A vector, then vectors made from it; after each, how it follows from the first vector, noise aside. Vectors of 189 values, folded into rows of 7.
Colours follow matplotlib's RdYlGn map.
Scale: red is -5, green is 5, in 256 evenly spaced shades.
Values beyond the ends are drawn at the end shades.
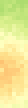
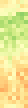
wrapped around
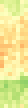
wrapped around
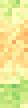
wrapped around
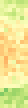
wrapped around
